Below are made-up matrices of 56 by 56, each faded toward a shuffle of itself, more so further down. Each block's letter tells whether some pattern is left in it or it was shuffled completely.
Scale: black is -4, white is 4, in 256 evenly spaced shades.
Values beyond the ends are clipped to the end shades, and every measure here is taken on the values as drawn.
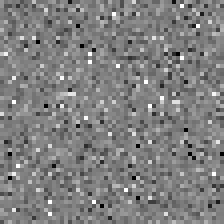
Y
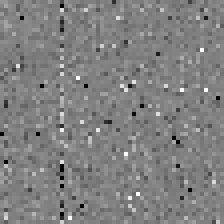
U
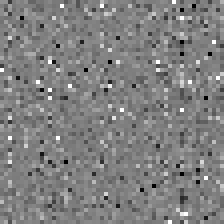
U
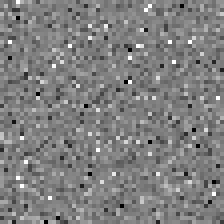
Y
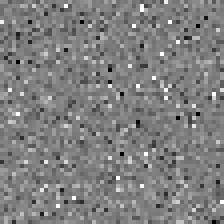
Y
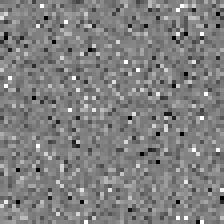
Y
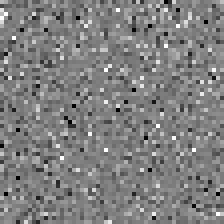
U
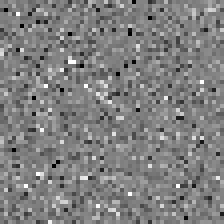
Y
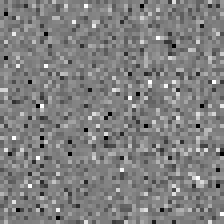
U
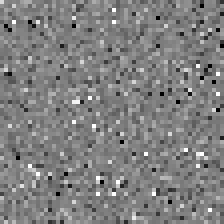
Y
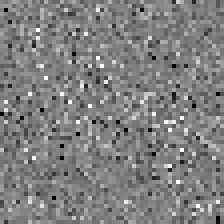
Y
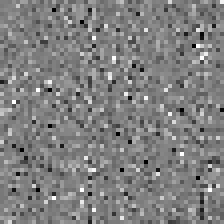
U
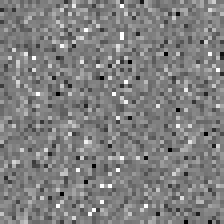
Y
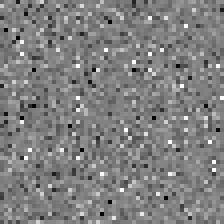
Y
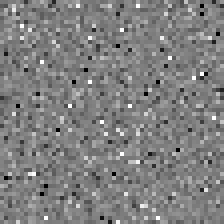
Y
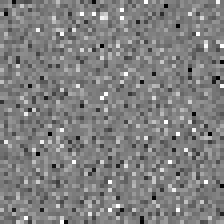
Y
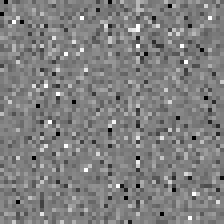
U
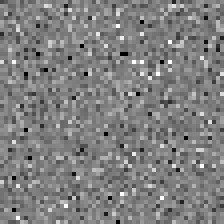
Y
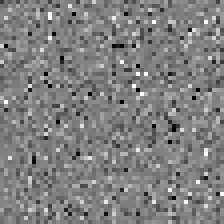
U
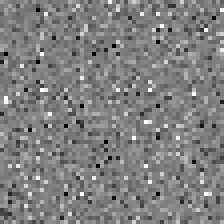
Y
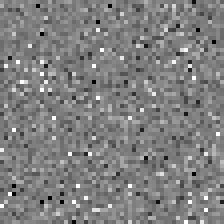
Y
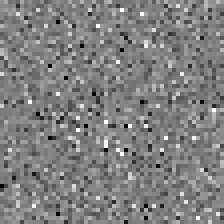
Y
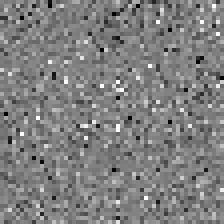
U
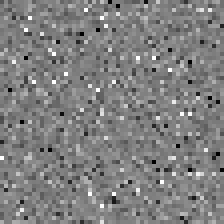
Y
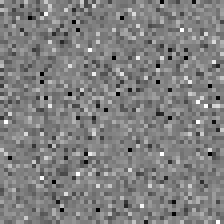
Y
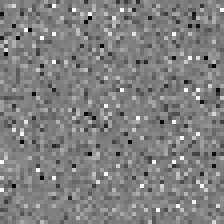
Y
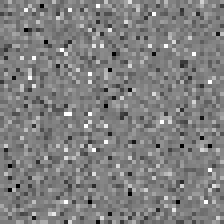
Y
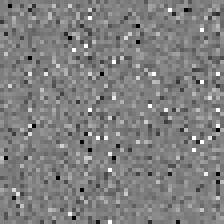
U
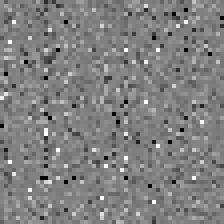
U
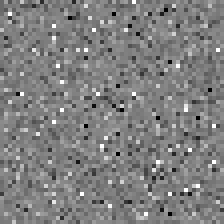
Y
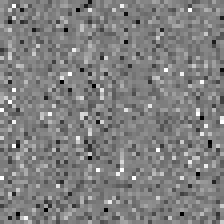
U
